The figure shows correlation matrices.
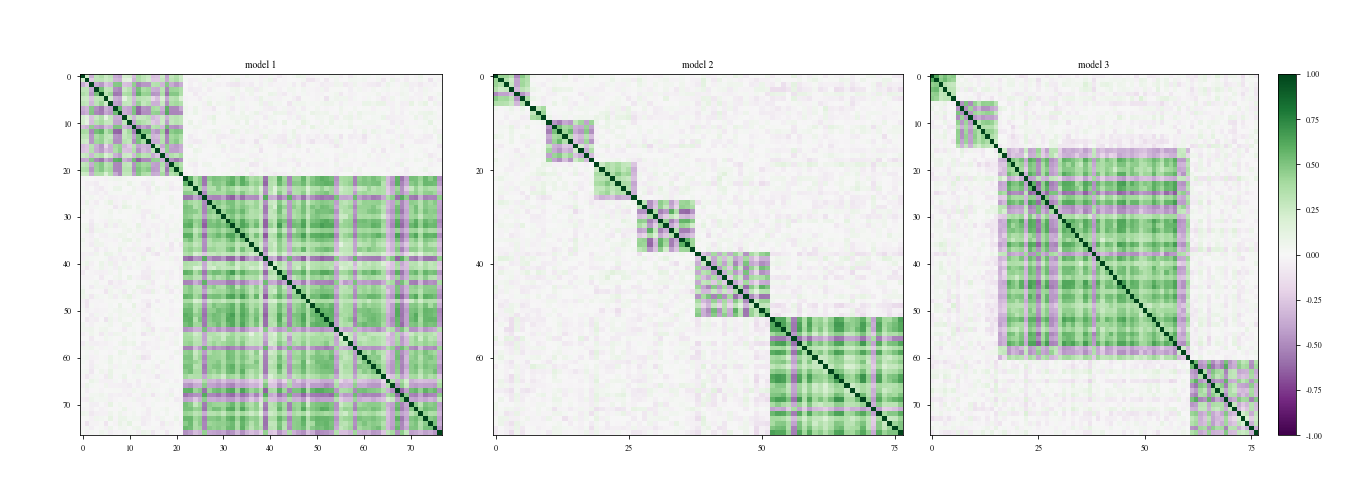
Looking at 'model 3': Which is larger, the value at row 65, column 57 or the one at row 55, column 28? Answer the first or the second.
the first
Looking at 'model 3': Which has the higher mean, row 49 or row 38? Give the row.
49
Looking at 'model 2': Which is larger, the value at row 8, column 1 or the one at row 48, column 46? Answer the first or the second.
the second
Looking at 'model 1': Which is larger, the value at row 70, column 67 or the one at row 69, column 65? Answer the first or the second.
the first
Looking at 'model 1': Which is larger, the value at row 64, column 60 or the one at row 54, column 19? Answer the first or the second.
the first
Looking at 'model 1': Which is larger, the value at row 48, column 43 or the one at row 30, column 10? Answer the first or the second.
the first
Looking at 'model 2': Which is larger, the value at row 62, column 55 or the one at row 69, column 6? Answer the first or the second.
the first
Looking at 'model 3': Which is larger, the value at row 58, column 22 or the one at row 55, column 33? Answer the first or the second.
the second
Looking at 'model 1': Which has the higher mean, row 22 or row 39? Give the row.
22
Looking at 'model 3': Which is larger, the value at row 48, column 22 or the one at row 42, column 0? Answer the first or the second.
the second
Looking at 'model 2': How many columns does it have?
77
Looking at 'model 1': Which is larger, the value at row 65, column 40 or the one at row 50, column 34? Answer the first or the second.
the second
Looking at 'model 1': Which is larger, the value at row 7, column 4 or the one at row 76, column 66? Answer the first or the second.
the second
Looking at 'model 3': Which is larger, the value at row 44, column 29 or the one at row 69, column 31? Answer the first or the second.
the second
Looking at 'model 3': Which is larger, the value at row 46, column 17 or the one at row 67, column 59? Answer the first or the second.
the second
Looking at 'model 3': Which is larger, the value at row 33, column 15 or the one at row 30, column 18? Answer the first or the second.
the second
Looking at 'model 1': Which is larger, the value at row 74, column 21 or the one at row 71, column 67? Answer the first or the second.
the second
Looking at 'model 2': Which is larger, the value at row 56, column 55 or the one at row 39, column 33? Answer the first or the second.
the second
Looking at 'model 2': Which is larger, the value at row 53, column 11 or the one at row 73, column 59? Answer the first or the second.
the second
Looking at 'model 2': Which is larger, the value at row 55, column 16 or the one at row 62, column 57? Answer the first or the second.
the second
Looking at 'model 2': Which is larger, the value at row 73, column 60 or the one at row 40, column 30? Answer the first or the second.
the first
